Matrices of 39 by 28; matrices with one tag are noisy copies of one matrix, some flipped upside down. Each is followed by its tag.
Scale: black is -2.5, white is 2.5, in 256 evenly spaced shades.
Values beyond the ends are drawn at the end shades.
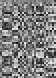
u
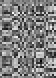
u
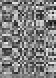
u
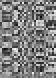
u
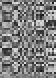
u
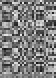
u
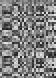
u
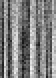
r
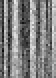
r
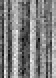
r
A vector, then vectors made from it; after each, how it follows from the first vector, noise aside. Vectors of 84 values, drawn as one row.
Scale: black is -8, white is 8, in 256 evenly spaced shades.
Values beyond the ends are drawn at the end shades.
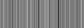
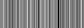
scaled up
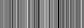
scaled up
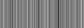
copied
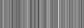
sign-scrambled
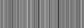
copied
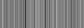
reversed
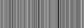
copied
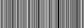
scaled up
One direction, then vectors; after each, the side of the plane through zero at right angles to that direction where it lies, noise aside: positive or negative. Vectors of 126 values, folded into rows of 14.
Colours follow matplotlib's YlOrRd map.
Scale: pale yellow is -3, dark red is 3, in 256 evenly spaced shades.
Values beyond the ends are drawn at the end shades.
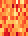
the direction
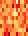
positive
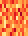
negative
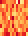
positive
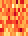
negative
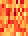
negative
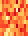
negative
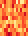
positive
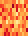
positive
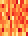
negative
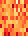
positive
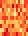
positive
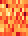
positive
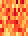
negative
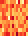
positive
